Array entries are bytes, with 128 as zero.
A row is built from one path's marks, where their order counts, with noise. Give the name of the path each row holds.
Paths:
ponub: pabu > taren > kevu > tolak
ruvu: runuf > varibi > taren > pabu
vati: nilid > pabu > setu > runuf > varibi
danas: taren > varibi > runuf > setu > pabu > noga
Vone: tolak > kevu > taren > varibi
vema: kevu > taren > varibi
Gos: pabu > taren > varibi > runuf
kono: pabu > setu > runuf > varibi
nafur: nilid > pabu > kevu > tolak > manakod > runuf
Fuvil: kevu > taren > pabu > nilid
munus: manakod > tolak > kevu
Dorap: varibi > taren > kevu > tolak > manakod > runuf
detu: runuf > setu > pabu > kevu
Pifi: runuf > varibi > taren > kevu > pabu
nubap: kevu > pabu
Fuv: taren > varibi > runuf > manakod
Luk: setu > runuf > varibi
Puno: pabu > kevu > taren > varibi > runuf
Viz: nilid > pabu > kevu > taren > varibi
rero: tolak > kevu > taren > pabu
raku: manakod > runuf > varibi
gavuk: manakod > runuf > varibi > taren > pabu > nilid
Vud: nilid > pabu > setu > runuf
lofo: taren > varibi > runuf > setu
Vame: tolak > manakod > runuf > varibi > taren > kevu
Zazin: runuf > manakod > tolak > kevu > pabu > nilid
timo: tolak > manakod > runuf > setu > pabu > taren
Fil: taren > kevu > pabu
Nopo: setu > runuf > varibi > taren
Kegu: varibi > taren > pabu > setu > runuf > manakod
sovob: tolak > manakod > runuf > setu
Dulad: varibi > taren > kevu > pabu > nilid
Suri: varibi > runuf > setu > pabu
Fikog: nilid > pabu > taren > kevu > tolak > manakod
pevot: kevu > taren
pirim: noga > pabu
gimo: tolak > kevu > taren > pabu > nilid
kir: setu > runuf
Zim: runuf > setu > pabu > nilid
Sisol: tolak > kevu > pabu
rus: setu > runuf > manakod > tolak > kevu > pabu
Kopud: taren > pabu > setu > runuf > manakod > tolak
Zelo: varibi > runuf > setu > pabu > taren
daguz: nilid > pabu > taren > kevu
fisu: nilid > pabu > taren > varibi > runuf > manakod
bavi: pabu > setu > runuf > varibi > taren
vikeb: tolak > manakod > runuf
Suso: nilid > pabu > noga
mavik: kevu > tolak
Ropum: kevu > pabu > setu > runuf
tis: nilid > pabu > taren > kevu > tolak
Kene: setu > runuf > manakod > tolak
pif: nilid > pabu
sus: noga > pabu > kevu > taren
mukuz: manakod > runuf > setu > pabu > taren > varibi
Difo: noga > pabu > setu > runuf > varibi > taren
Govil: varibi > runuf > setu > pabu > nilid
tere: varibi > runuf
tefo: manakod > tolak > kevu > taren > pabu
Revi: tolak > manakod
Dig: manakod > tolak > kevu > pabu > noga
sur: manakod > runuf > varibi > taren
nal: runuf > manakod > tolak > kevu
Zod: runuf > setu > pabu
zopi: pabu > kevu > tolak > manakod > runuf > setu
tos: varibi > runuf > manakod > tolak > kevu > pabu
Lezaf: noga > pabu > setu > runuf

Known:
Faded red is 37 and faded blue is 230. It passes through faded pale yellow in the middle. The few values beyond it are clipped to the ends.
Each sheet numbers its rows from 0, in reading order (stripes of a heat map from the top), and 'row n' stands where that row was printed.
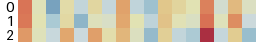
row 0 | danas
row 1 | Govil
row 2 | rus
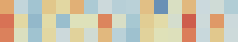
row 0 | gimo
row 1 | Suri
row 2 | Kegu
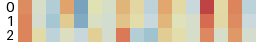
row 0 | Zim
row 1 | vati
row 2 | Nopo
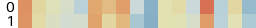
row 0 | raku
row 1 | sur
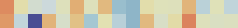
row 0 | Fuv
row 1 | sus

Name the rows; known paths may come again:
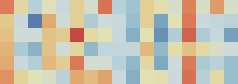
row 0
Nopo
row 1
nubap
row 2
munus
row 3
daguz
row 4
tefo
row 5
raku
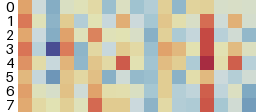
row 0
Dulad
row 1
bavi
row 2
Dig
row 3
pirim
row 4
kir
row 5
Fil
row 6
Zazin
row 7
nal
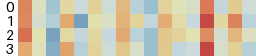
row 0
Kegu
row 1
Zim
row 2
danas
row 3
Ropum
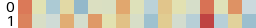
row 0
Govil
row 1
timo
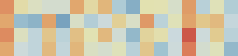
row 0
sur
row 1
pif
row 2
mukuz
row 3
nafur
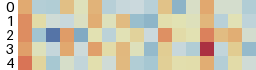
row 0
Fikog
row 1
Fuv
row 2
Suso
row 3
rus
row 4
ruvu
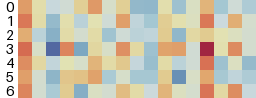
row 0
Dorap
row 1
Zelo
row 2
Viz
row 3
Lezaf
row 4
tos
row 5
rero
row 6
vati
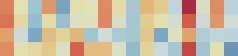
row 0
Zod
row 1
Suri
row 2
ponub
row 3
vikeb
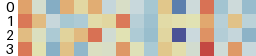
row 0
Sisol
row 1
tere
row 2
mavik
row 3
kono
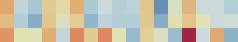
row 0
gimo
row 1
Fuvil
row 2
Kene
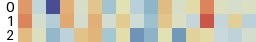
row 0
sus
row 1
Kopud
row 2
vema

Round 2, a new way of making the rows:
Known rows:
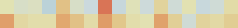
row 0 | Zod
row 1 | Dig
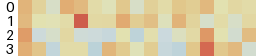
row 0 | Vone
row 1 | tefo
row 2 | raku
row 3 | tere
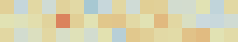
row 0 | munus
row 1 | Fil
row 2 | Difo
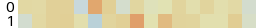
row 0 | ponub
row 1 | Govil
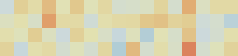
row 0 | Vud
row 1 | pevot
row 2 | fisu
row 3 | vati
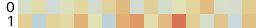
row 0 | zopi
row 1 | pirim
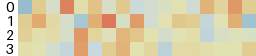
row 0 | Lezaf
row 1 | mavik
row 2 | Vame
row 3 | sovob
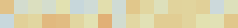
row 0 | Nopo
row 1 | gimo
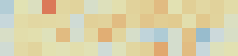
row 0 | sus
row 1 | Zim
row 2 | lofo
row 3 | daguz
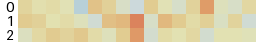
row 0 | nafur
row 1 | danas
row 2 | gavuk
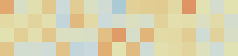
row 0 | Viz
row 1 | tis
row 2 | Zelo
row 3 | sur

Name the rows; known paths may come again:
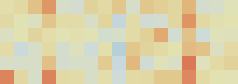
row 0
Dulad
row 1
Gos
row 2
daguz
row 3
Difo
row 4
kono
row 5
vema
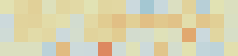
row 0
Fuv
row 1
Zim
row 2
Kegu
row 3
Zod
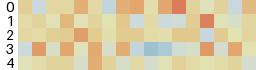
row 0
pirim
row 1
Puno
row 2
Zazin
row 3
kir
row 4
ponub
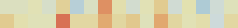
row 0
Suri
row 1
tefo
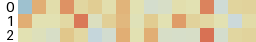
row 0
Ropum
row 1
rero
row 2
Luk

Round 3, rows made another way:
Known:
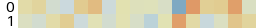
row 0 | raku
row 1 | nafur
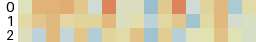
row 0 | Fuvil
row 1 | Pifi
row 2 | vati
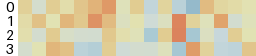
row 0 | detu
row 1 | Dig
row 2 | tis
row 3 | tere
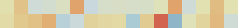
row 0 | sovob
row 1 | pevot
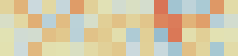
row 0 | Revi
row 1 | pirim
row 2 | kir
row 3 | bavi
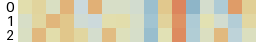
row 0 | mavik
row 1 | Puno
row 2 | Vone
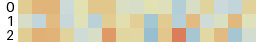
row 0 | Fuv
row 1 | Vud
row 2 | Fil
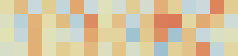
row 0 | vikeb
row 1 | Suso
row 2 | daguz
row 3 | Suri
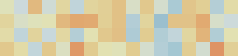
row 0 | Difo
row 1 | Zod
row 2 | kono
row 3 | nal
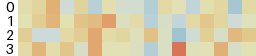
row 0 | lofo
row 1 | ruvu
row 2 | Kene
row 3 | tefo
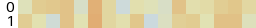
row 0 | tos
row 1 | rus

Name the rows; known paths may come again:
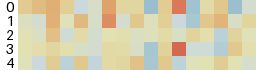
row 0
Fil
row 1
Zelo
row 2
fisu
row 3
Fikog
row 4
vati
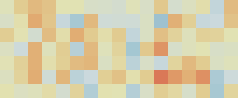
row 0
Dorap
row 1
tere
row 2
rus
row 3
Viz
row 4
ruvu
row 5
pirim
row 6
zopi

